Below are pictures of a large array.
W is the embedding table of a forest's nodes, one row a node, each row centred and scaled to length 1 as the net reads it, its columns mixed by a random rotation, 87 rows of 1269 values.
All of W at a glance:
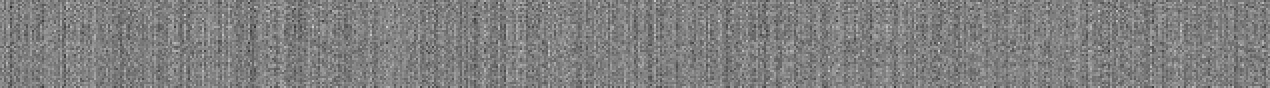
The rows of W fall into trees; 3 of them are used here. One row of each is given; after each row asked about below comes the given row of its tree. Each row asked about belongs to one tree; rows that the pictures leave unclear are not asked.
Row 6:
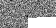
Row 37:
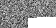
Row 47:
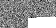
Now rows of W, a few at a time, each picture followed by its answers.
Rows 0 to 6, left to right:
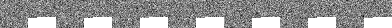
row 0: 37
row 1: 37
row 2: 6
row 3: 6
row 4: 47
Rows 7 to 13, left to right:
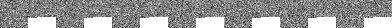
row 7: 6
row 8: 37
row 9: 37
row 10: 47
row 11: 47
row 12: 47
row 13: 6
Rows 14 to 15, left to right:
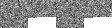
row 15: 37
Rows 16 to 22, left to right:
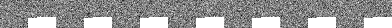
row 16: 37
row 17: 47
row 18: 6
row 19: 37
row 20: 47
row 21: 47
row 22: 6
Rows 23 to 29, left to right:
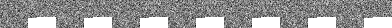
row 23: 47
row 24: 37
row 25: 37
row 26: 37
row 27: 37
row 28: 37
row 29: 6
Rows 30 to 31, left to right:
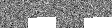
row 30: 37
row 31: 37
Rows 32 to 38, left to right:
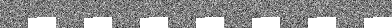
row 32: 6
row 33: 37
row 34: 37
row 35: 37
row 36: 47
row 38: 37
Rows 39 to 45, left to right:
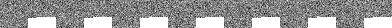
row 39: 47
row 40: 37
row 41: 6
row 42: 6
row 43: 6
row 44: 6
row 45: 37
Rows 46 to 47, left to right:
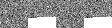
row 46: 47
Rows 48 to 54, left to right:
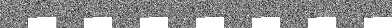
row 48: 6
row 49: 47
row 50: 6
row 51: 6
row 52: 6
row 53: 47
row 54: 6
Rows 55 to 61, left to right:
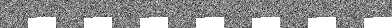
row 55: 37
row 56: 6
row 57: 37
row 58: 37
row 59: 47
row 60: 47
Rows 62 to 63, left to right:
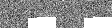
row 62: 47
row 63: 6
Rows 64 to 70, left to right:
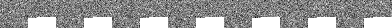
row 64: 6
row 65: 6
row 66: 37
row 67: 6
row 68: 47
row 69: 37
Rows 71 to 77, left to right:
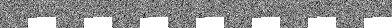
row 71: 37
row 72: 37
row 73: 47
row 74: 47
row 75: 37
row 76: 6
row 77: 37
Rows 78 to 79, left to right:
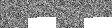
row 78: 37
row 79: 37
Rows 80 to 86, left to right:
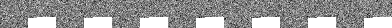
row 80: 37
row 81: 6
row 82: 6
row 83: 47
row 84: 37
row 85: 6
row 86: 47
